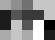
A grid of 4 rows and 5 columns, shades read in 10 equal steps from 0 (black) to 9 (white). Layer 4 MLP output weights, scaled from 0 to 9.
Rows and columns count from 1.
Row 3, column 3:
3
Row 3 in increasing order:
0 1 3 7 9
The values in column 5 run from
0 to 7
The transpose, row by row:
6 1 1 6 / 5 3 7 7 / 4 2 3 6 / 7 2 9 9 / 7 7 0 1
